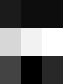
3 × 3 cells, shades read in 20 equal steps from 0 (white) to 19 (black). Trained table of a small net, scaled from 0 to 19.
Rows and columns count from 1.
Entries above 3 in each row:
3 0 3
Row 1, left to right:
17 18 18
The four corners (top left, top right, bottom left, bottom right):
17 18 14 16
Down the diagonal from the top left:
17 1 16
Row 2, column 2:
1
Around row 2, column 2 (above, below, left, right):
18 19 3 0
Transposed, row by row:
17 3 14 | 18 1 19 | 18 0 16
